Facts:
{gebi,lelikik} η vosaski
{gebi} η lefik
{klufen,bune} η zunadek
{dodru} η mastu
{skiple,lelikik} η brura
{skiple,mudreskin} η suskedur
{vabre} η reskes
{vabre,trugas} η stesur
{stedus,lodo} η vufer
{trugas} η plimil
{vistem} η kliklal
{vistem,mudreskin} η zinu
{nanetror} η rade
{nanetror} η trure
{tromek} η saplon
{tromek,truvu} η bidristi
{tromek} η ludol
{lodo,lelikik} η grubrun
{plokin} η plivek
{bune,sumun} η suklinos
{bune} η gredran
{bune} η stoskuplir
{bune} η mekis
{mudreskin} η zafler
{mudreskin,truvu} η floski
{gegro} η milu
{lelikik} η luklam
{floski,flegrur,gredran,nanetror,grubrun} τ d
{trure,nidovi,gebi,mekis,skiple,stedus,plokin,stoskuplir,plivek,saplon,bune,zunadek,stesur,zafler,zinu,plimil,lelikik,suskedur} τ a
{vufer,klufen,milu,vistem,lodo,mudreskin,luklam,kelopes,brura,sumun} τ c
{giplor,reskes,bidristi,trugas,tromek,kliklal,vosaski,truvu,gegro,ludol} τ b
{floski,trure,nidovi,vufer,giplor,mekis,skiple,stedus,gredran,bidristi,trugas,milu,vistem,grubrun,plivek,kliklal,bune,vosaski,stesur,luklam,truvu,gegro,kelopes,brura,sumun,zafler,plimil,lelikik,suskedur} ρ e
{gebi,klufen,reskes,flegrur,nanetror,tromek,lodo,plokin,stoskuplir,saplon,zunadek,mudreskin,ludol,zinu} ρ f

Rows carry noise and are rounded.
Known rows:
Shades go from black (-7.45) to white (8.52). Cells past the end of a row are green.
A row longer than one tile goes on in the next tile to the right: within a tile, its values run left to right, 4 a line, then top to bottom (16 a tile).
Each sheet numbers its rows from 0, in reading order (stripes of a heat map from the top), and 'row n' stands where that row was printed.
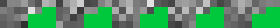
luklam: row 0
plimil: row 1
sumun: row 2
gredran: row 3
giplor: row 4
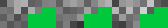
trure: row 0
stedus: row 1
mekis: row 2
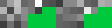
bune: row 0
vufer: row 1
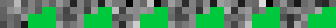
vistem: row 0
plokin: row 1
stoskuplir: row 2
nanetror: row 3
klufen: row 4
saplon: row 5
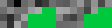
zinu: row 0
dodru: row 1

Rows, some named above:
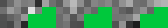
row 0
suskedur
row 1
gegro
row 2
lelikik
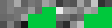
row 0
skiple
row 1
suklinos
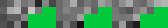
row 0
bidristi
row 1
skiple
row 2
lelikik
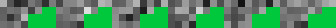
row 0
mudreskin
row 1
luklam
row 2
vabre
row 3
floski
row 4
flegrur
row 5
stedus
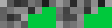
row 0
tromek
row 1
nanetror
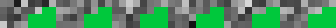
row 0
reskes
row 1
dodru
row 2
trugas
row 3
truvu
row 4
stesur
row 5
lefik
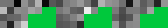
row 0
zunadek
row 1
brura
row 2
flegrur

